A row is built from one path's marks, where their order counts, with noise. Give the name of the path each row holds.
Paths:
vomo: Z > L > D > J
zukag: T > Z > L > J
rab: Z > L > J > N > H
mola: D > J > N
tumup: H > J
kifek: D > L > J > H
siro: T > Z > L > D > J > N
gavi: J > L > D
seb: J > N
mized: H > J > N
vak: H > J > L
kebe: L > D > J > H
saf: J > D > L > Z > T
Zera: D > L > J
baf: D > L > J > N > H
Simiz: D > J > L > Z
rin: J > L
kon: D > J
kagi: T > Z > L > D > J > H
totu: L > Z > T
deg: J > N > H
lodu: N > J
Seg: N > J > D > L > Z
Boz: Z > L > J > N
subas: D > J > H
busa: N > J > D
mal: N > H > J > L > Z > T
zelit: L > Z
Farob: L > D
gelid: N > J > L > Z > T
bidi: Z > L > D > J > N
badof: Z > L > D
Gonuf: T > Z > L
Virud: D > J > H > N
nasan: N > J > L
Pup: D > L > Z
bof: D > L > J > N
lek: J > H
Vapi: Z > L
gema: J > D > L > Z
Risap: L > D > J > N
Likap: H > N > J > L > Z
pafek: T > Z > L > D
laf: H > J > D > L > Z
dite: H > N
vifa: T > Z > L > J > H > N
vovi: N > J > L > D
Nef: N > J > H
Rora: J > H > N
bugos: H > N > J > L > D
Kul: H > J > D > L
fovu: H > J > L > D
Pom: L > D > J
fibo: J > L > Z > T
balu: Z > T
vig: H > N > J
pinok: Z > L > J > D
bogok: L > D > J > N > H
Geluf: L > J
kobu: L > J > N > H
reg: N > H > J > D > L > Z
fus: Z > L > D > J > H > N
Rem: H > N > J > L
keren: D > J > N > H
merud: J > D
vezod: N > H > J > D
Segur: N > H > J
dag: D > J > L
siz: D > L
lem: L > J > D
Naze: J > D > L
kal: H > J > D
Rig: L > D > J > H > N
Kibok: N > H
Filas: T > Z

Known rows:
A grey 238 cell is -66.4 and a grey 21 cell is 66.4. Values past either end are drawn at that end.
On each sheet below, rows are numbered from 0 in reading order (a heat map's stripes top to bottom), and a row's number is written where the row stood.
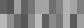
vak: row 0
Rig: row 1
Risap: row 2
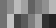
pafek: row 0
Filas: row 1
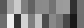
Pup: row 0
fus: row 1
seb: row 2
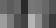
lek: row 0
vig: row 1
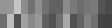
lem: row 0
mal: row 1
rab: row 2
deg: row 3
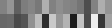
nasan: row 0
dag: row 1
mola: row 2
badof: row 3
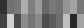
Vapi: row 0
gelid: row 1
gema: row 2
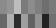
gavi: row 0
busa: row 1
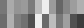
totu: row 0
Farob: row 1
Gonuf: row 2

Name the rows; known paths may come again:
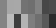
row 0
bof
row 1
Nef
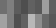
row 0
Rora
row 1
vak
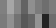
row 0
kobu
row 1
busa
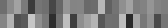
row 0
kagi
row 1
dite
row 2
bidi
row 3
fovu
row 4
gema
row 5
fibo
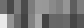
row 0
tumup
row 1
siro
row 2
nasan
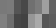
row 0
deg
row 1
bugos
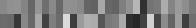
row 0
rin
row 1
Boz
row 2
vomo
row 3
Kul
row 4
Filas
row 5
Vapi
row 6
vovi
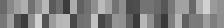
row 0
Gonuf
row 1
kifek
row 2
kal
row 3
pafek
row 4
Segur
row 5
vig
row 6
bogok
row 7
Geluf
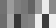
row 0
Seg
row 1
siz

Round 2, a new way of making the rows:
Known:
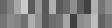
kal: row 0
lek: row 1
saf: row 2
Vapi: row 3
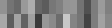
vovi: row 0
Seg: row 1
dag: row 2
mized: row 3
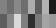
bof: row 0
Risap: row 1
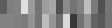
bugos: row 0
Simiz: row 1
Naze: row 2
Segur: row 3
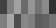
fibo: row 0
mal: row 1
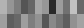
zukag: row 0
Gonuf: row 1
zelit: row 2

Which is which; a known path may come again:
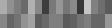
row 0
kobu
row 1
lodu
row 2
mal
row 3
bogok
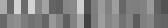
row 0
lem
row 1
Geluf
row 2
Likap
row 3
mized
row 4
vezod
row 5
nasan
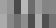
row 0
vomo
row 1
Kul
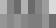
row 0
Zera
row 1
fovu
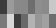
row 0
rin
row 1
pinok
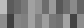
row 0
reg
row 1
subas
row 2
saf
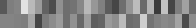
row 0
bugos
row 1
kagi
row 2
busa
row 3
zukag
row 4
merud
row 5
rab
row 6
fibo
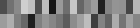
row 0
gavi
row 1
Rig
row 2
zelit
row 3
Kibok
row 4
baf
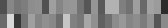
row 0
Naze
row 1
keren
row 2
dag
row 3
lek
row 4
kon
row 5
Gonuf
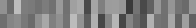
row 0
Farob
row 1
fus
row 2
Simiz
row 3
Rem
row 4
Nef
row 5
Rora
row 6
vovi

